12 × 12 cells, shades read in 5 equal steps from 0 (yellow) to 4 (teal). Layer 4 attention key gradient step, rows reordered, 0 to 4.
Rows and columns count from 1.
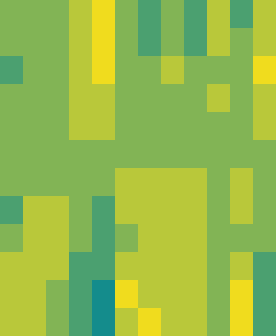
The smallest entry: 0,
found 8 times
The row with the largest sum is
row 6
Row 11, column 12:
3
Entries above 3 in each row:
0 0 0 0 0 0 0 0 0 0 1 1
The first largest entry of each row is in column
7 7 1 1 1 1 1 1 5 4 5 5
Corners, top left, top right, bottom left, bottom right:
2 1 1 3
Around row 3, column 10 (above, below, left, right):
1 1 2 2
